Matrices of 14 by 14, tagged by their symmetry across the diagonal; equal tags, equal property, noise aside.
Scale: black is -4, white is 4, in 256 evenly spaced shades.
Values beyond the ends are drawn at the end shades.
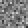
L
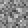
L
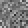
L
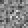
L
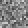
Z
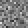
Z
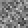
L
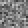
Z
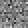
Z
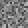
L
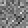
L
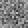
L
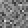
L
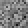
L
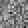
Z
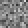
Z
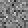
Z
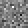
Z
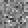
Z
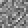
L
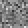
Z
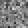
Z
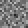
L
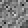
L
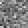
Z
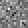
L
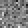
Z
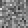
Z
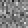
Z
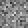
L
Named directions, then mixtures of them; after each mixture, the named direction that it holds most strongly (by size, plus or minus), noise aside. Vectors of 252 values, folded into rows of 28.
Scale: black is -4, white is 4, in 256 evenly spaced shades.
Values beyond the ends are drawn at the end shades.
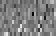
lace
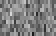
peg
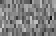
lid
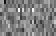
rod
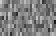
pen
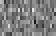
rod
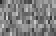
lid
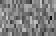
lid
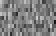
pen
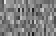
rod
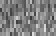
peg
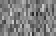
peg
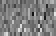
lace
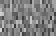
lid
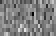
lace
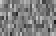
pen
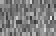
lid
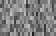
peg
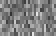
peg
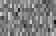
pen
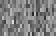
peg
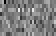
rod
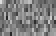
lid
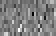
lace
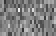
rod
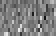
lace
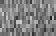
lid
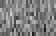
peg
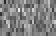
rod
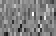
lace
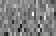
lace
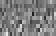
lace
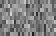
peg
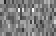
rod
